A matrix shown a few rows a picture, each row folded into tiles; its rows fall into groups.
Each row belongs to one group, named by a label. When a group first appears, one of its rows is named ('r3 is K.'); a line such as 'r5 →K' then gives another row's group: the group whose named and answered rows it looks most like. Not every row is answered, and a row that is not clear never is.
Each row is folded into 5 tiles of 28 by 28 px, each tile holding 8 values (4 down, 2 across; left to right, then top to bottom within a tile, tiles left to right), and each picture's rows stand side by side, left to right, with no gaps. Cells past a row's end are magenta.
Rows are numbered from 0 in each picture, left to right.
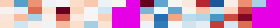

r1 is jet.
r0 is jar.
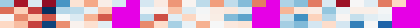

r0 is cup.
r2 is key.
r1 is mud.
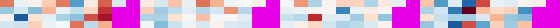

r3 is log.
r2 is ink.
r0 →jet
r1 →key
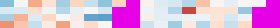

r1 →log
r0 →mud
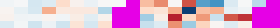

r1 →cup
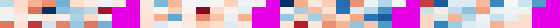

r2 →mud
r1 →jar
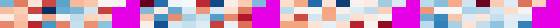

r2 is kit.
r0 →cup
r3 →key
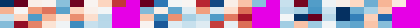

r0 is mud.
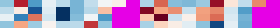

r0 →ink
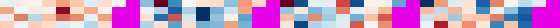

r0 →jar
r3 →mud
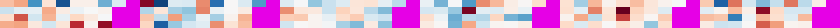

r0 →kit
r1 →jet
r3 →log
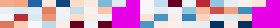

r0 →kit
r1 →key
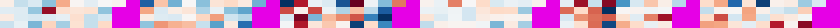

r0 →log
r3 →key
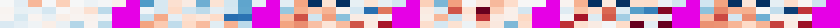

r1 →mud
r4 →kit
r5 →kit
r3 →jar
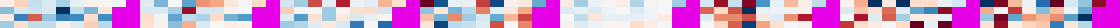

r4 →jet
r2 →key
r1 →log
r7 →mud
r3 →jet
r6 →kit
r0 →ink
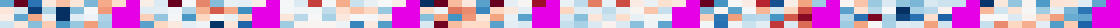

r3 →mud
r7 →mud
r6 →ink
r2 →key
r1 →key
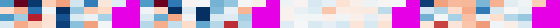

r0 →ink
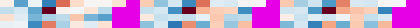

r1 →log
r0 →log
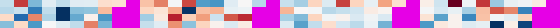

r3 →key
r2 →key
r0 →ink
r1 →cup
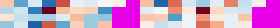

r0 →log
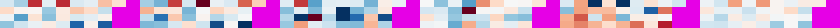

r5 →key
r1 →key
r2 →ink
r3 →log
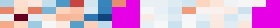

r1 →log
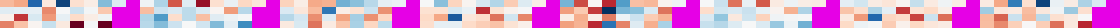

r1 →key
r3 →jar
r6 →jar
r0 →kit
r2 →cup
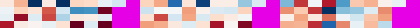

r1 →kit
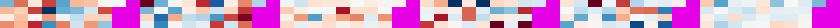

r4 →key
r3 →kit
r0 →cup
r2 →jar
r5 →jet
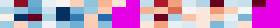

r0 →ink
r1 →mud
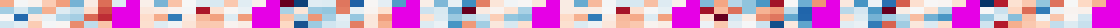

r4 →jar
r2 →jet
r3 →log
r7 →mud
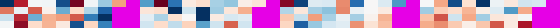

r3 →kit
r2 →jet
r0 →mud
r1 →ink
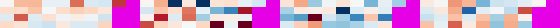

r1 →kit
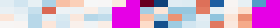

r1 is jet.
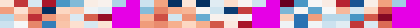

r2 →jet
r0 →cup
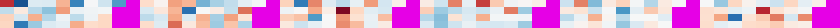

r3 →key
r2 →jar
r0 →jet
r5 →jar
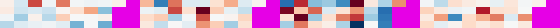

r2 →mud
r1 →jar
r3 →jar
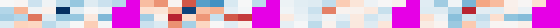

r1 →cup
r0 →ink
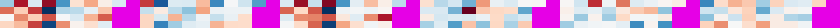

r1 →jet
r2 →cup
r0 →cup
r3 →log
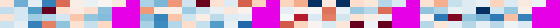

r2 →kit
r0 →log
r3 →ink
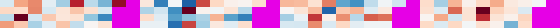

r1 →log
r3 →jar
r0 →mud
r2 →cup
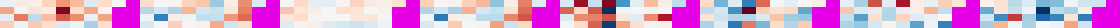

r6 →key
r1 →jet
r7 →ink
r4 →cup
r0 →jar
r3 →jet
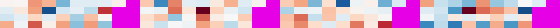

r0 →cup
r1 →jar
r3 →log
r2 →kit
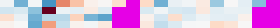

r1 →jet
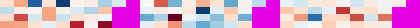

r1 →ink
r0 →kit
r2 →jar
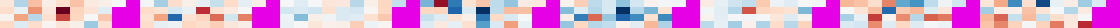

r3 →ink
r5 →log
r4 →ink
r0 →jar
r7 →kit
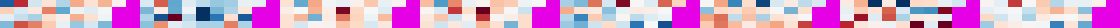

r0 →mud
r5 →kit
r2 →jar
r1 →ink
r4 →key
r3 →jar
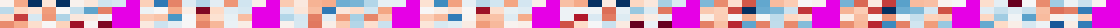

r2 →cup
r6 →cup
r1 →jar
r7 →key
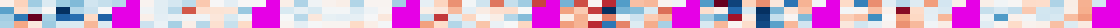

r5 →ink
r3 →mud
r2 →jet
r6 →jar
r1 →log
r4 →cup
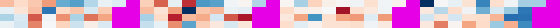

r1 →cup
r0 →cup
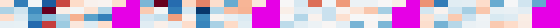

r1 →ink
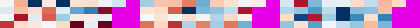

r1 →cup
